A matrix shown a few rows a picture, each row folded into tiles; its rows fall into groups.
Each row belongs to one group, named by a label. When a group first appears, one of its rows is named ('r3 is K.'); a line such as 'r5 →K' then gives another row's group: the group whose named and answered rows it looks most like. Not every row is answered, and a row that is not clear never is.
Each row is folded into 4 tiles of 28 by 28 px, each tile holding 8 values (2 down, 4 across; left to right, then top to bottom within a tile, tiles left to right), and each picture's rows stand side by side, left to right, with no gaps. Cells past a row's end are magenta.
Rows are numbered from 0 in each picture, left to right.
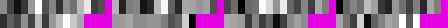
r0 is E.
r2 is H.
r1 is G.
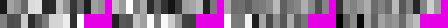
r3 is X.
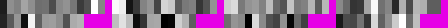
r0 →X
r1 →H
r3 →E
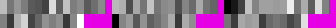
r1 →X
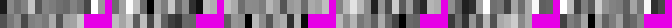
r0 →X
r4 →E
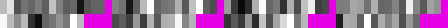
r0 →H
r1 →E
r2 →E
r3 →X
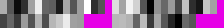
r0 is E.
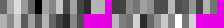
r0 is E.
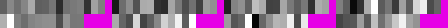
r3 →E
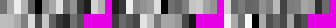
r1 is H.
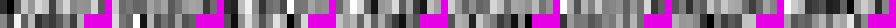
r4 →G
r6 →H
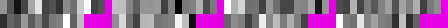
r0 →E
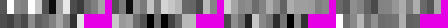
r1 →H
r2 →G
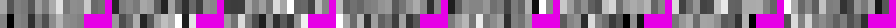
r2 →H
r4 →X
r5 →G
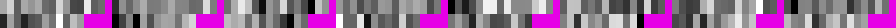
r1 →X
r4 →H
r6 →E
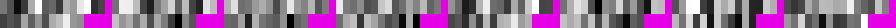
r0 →E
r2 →G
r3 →G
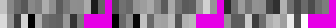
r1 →X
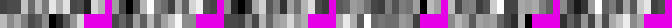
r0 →H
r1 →E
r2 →E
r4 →G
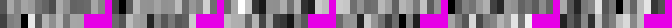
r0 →X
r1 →H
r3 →G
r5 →E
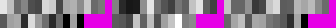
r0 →G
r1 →E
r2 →G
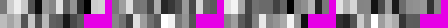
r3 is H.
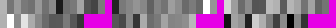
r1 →X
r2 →G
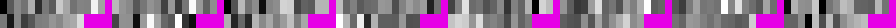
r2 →X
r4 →X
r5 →E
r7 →X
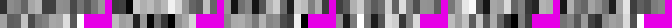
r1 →H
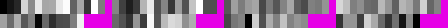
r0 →H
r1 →E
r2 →X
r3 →G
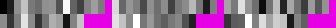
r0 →H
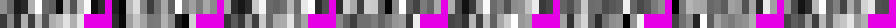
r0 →E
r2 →E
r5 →H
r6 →X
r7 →E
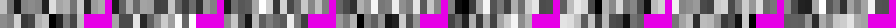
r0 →H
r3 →H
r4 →E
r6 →G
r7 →E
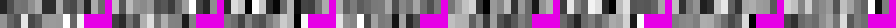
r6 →G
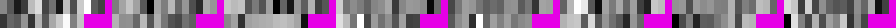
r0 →E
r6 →X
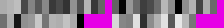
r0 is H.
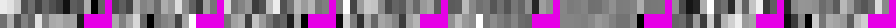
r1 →H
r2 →G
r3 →X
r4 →X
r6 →E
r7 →X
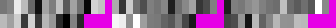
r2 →X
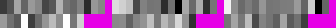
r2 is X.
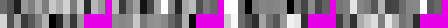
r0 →H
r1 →G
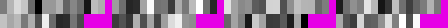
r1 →E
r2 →G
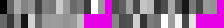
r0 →X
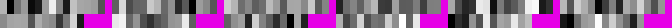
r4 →E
